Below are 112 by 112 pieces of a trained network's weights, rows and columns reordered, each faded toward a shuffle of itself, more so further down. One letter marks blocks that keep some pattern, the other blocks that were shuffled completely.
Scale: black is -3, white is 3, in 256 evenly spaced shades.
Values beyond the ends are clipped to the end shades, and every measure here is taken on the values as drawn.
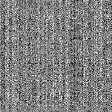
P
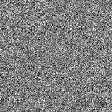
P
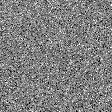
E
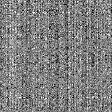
P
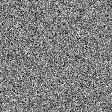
E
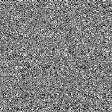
P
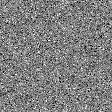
E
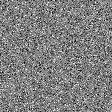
E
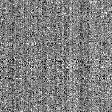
P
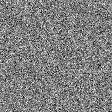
E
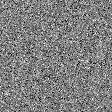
E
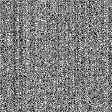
P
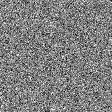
E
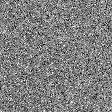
E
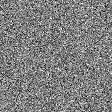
E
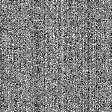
P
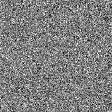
P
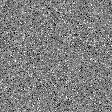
E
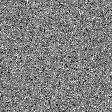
E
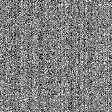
P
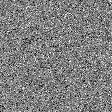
E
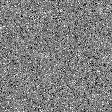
E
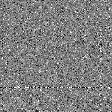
P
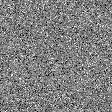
E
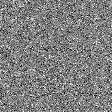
P
